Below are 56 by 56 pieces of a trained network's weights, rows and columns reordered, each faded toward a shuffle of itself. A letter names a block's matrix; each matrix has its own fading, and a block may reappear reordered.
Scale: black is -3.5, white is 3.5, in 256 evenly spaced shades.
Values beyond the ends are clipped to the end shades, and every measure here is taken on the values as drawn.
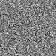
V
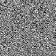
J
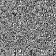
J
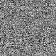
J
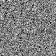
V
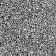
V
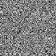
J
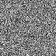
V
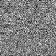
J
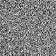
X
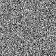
V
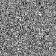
J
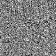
X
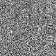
X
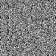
X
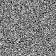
V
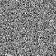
J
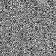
X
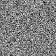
V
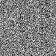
X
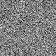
V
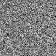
V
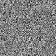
J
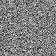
V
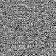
J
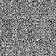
J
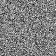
V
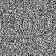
X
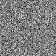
X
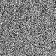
V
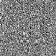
X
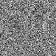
X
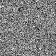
V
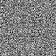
J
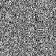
X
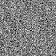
J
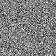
V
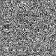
J
